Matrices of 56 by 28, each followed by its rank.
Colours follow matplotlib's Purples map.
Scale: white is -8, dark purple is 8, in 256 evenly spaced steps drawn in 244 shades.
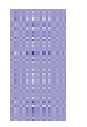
one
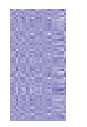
three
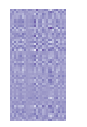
three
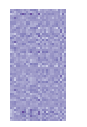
five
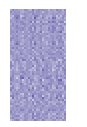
five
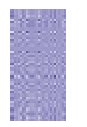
two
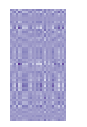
two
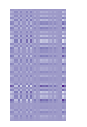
one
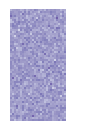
full rank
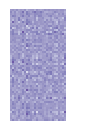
five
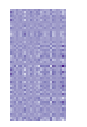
two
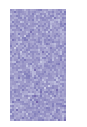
full rank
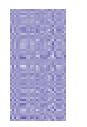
three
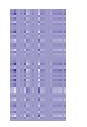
one
